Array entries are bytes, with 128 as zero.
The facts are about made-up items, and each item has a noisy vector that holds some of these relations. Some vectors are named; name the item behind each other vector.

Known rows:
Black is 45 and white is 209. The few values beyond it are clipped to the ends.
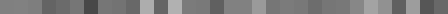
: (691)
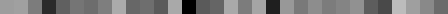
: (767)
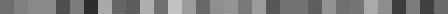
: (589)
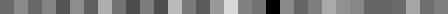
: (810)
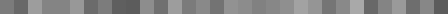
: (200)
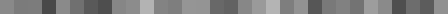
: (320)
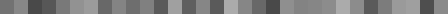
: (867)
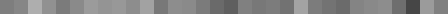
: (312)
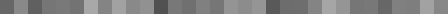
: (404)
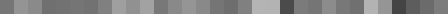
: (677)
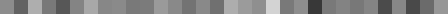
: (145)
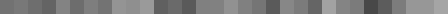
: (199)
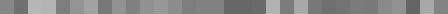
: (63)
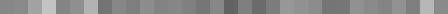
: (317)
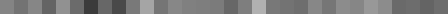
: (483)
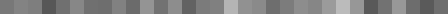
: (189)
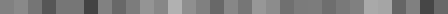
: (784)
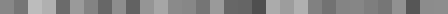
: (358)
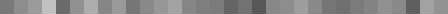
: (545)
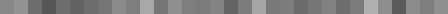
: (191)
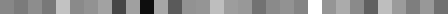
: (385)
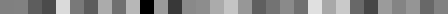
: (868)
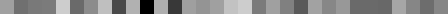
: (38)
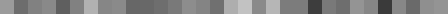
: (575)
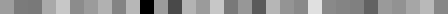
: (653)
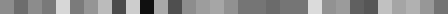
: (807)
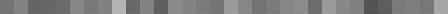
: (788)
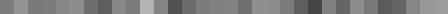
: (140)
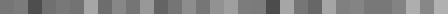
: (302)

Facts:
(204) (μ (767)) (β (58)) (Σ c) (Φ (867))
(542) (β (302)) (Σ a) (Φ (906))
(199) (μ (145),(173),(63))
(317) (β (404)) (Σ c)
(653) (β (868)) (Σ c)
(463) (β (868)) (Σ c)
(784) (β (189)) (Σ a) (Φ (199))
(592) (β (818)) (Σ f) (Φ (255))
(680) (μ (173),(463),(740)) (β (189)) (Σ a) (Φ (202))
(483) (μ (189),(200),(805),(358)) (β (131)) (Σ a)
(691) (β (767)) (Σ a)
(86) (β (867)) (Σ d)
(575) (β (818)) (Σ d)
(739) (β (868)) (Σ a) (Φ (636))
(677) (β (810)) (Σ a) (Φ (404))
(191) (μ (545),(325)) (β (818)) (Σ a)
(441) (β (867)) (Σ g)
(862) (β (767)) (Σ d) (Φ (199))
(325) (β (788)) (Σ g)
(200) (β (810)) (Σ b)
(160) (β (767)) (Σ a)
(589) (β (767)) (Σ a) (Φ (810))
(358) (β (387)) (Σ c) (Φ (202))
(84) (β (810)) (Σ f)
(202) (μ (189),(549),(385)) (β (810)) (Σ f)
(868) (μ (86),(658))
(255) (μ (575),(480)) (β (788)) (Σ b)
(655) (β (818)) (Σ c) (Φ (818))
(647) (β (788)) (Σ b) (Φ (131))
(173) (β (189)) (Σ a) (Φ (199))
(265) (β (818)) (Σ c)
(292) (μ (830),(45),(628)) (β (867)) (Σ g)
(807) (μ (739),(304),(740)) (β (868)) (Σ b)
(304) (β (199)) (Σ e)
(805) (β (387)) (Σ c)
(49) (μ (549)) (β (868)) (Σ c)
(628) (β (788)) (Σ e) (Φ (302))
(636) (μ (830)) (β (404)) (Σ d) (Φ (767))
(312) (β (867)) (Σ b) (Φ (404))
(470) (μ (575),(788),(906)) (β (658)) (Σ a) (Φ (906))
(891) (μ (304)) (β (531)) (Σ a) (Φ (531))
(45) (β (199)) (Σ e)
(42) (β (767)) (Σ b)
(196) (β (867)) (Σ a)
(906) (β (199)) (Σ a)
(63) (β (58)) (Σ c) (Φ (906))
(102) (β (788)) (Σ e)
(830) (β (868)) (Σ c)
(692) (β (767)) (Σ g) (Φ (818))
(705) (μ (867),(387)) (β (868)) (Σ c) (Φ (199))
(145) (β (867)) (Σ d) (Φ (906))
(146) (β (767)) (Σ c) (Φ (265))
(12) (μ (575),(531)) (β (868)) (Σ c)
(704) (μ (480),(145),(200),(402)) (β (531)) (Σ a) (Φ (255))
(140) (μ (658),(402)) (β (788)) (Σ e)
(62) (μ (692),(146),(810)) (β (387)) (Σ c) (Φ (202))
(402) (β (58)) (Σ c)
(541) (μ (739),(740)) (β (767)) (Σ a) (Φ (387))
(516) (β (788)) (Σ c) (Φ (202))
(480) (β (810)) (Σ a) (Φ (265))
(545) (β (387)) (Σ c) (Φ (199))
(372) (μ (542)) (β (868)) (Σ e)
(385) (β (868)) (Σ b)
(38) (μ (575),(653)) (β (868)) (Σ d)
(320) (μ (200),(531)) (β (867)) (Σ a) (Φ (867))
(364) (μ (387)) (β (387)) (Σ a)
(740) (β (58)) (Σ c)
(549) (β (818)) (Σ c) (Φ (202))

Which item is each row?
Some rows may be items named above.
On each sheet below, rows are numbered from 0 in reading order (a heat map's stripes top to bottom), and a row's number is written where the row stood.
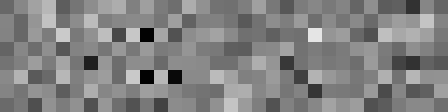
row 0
(592)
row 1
(740)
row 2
(807)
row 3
(325)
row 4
(704)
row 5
(372)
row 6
(862)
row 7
(531)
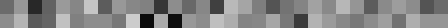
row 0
(387)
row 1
(372)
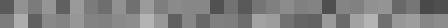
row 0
(692)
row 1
(45)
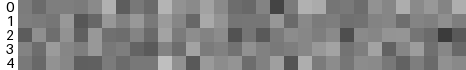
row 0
(647)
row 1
(84)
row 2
(692)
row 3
(200)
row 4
(202)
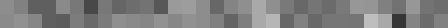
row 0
(906)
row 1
(542)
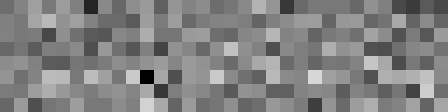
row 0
(704)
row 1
(805)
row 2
(320)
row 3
(531)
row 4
(542)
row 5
(463)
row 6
(255)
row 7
(628)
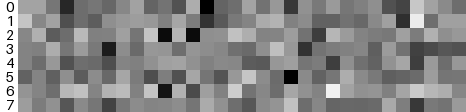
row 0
(767)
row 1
(636)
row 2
(372)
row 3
(704)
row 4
(680)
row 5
(810)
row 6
(830)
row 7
(470)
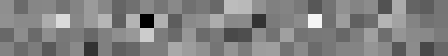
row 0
(86)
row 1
(705)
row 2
(292)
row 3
(480)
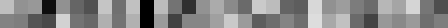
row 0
(739)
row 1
(868)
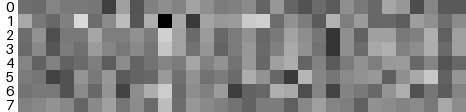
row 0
(891)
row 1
(38)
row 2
(628)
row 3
(628)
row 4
(173)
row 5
(131)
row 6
(541)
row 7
(42)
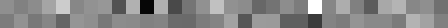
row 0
(49)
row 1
(304)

